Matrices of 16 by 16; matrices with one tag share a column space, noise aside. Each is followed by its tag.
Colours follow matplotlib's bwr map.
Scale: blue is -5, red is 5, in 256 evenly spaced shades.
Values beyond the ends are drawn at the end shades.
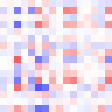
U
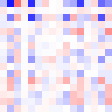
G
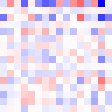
G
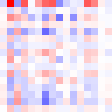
G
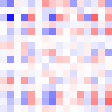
G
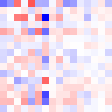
G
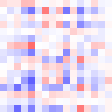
U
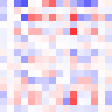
G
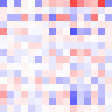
G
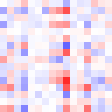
U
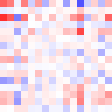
G
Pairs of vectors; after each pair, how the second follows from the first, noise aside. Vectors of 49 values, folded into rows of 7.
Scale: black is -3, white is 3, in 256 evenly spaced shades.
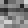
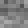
shrunk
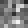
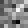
sign-scrambled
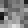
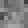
shrunk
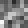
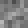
shrunk
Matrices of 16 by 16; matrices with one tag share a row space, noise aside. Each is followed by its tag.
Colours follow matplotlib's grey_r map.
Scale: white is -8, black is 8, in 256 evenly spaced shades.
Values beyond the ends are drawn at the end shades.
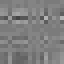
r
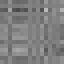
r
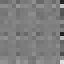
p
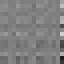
p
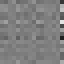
p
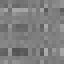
r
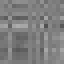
r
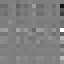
p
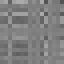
r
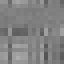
r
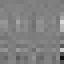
p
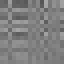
r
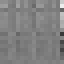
p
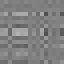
r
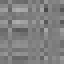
r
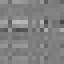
r
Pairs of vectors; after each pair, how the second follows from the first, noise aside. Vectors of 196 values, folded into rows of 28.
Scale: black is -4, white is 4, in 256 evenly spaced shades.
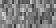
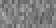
shrunk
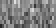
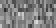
wrapped around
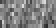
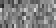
wrapped around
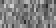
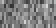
negated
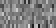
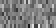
negated
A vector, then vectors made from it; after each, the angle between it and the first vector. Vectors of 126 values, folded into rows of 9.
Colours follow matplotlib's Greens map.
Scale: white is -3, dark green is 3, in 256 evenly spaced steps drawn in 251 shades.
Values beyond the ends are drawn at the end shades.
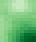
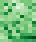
partly aligned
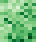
partly aligned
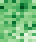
partly opposed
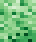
partly aligned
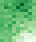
nearly opposite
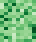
orthogonal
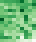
partly opposed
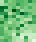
partly opposed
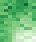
nearly opposite
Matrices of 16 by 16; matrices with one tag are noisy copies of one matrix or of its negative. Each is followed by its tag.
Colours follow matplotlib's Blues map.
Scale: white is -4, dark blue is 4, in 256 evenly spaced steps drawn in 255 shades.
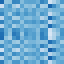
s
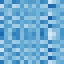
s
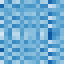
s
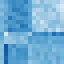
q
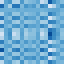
s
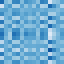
s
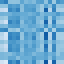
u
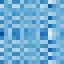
s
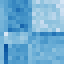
q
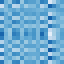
s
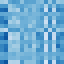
u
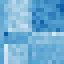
q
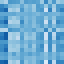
u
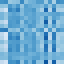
u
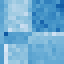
q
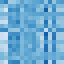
u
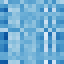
u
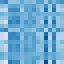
u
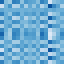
s
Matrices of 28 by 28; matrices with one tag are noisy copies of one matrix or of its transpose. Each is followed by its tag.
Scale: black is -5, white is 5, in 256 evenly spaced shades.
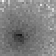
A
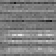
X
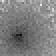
A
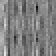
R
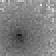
A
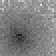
A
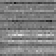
X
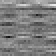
R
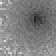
A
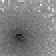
A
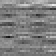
R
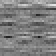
R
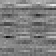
R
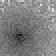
A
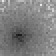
A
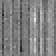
X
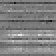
X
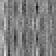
R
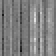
X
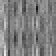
R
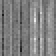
X
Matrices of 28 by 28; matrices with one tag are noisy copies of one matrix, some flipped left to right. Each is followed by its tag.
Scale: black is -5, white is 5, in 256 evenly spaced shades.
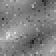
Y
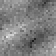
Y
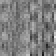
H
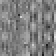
H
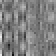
H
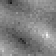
Y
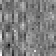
H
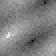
Y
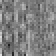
H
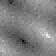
Y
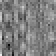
H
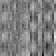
H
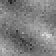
Y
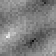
Y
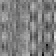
H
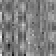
H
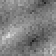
Y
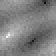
Y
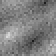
Y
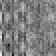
H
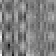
H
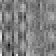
H
